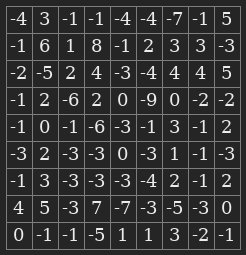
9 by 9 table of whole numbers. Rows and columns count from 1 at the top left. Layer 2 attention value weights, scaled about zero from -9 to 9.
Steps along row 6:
up down same up down up down down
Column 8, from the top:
-1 3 4 -2 -1 -1 -1 -3 -2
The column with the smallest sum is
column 6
